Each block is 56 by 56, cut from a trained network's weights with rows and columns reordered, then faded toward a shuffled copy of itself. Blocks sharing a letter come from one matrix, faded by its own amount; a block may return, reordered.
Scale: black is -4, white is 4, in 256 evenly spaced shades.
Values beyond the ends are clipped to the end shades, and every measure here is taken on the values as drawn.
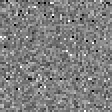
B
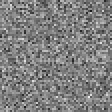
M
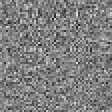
M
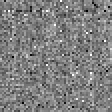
B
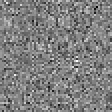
M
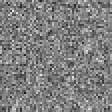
M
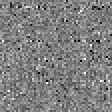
B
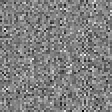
M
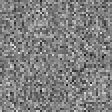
M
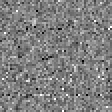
B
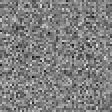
M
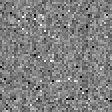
B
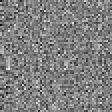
M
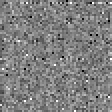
B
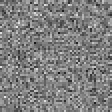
M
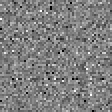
B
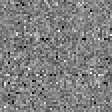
B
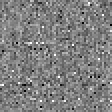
B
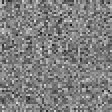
M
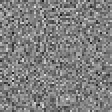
M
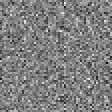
M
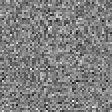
M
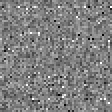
B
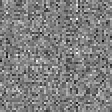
M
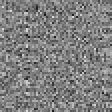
M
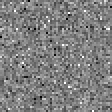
B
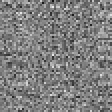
M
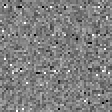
B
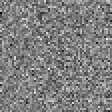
M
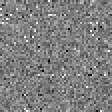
B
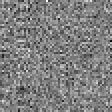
M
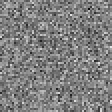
M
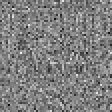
M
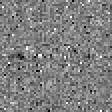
B
